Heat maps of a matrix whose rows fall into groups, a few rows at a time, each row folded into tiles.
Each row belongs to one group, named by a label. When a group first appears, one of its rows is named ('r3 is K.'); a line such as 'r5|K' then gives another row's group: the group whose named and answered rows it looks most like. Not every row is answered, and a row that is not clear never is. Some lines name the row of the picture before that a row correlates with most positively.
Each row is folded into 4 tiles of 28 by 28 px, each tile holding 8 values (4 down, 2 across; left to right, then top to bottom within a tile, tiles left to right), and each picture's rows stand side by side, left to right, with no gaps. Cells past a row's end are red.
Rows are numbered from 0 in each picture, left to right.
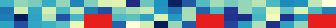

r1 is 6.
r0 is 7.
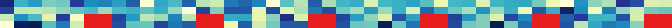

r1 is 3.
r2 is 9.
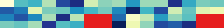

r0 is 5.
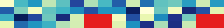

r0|5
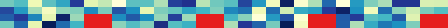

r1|5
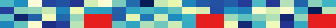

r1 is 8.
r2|9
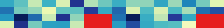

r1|7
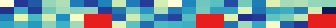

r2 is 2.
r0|8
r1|8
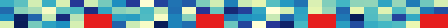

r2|5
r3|7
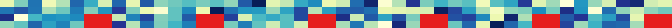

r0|8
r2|8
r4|5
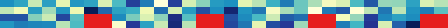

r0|7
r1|9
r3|2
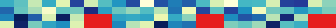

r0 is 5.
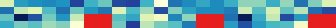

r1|9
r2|7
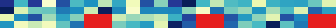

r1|2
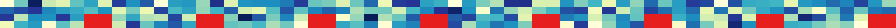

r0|8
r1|9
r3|2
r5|9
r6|9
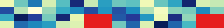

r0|5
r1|5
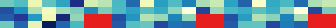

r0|5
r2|3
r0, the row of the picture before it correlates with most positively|1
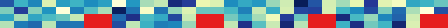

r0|9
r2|9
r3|8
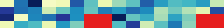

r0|8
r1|8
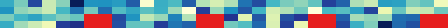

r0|2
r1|3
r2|8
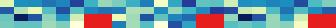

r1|2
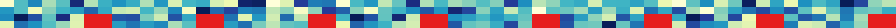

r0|5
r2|8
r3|5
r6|5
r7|6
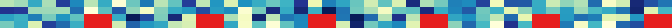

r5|2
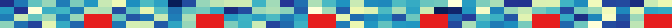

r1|6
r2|5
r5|6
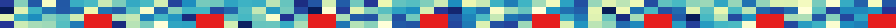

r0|2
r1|2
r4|7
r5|9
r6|7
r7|2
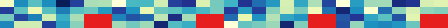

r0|6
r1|5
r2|8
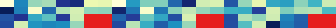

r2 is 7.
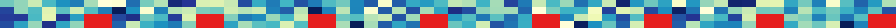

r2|6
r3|9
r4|5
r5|9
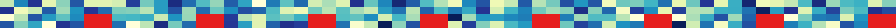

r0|2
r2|3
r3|6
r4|8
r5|9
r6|2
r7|2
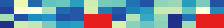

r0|2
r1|8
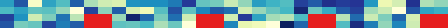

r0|3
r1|6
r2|2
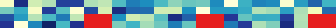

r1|8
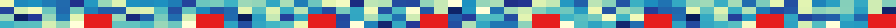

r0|6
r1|6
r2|7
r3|3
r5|9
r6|7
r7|2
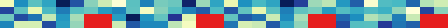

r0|6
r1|5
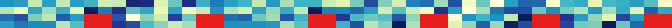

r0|7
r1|8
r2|7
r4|2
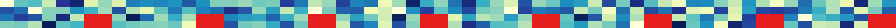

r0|5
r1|6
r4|9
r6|2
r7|8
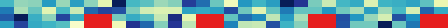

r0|7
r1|9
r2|6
